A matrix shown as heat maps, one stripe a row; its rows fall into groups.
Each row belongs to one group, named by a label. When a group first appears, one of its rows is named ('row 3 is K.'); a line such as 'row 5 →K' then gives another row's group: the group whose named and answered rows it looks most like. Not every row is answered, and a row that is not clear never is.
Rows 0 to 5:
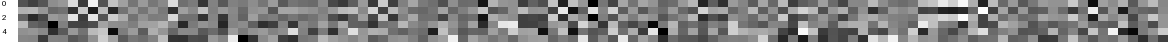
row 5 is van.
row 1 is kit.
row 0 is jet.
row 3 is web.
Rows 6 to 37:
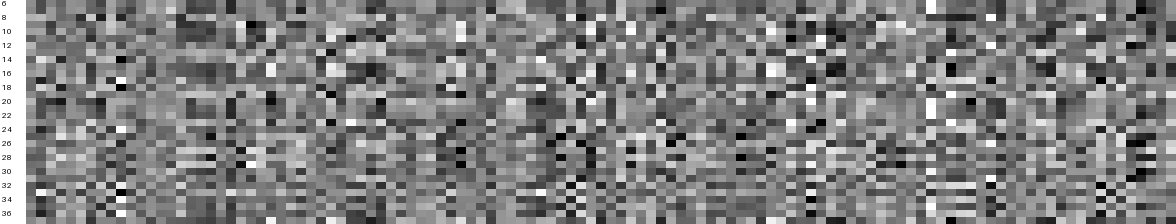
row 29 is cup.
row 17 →jet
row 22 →web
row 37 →van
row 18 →kit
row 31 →kit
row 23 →cup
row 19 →cup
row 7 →web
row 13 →cup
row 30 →web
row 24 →jet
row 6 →web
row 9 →van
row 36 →jet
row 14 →kit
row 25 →web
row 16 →van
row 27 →cup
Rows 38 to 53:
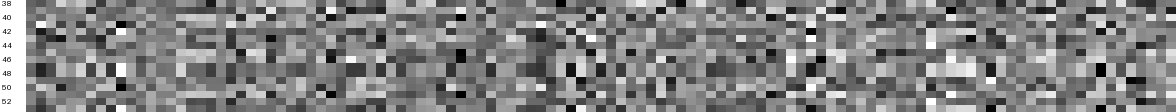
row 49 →kit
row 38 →web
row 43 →web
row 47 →jet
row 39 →van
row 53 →jet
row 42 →jet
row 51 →cup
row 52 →web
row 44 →web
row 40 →cup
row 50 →kit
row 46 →cup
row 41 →kit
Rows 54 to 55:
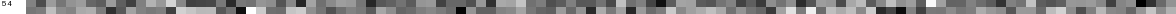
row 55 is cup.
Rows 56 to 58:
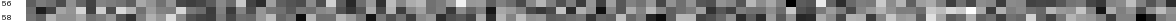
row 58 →web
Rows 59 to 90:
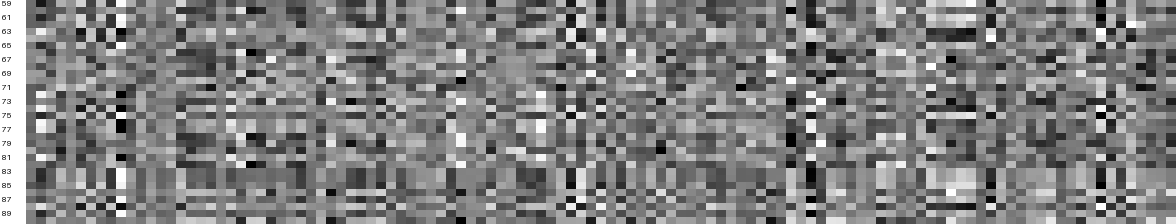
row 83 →jet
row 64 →kit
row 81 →kit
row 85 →jet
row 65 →jet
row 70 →cup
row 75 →jet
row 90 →cup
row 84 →jet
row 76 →kit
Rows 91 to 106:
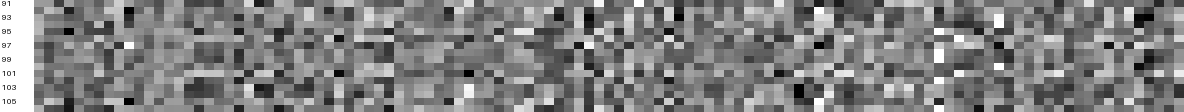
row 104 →van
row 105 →kit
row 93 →kit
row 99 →web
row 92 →kit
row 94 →kit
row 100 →kit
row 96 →cup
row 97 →jet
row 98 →web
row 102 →web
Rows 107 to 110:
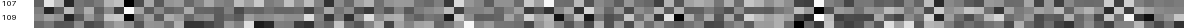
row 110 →van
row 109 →kit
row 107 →kit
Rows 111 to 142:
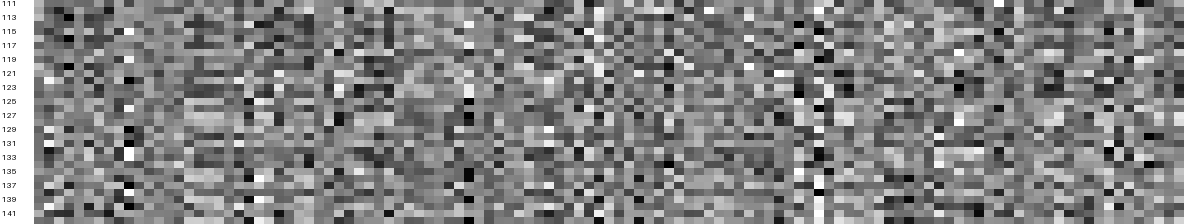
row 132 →jet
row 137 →kit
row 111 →kit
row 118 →cup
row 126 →jet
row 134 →web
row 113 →web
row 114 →van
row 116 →web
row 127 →cup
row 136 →cup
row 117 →van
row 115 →jet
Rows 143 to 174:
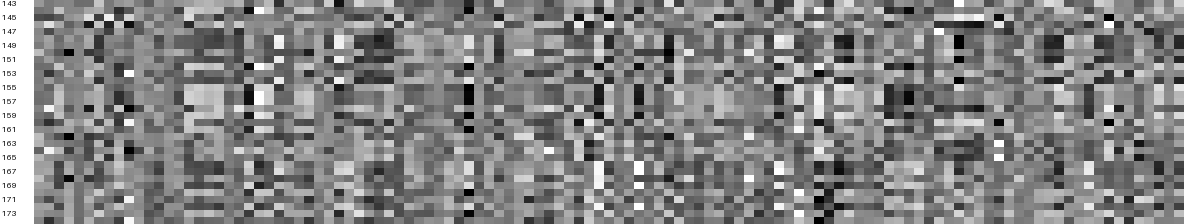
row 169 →van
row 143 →cup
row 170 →cup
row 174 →jet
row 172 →van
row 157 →cup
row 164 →kit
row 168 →web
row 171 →jet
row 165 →kit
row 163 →kit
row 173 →cup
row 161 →cup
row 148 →van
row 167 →van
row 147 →web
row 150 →web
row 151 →van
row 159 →cup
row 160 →jet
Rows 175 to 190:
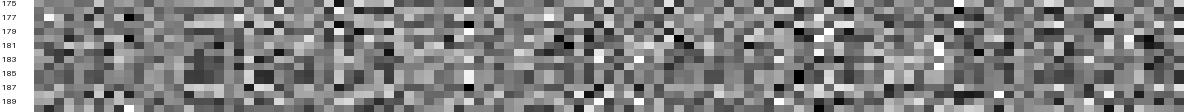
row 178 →cup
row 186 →van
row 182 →web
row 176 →van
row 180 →kit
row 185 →van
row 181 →web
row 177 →kit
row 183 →van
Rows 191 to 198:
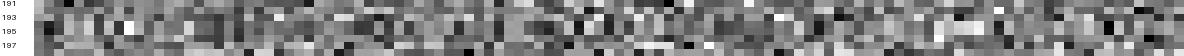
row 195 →jet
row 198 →cup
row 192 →kit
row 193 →van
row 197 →web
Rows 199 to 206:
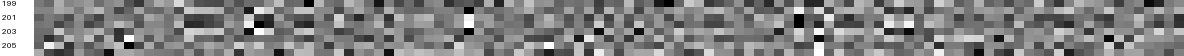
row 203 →cup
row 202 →van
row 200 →cup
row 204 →jet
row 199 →web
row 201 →van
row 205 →kit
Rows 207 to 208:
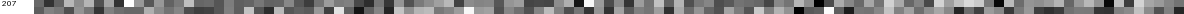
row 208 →van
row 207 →jet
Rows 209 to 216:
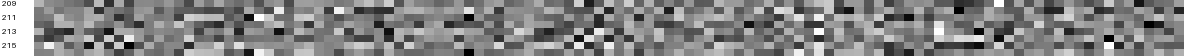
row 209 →kit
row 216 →cup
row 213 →web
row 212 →web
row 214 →jet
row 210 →van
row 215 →kit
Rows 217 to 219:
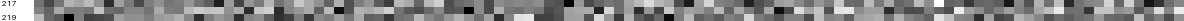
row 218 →cup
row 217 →web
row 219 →web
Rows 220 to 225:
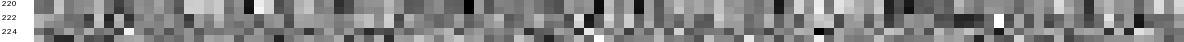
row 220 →cup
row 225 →web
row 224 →jet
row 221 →cup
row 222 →kit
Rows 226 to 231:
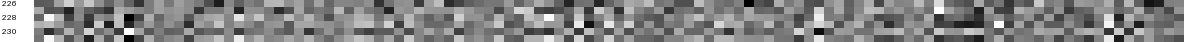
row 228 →kit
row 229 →kit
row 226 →web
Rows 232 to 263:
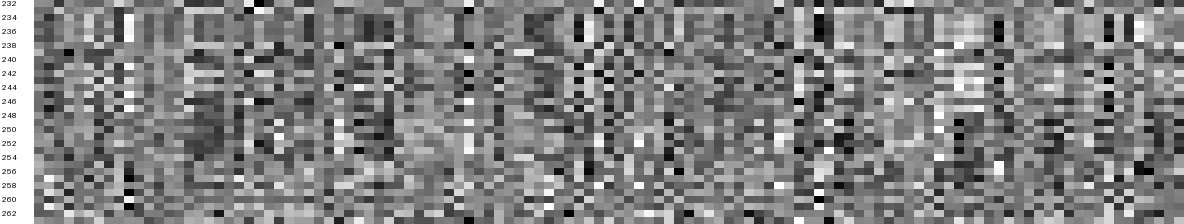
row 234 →jet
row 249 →van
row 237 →jet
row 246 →van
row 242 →cup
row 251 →van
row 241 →jet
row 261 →kit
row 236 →jet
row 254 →web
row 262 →web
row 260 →jet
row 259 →kit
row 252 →van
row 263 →cup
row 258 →van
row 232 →van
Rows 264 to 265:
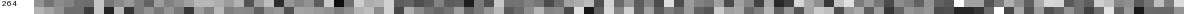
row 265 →kit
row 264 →cup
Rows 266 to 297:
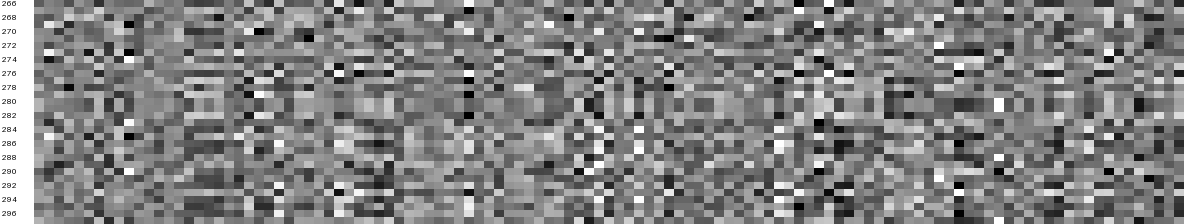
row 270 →van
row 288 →kit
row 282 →cup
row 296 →van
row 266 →van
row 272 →web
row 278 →web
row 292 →van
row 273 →kit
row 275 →cup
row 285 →kit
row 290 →jet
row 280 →kit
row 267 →cup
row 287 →van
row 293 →cup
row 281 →kit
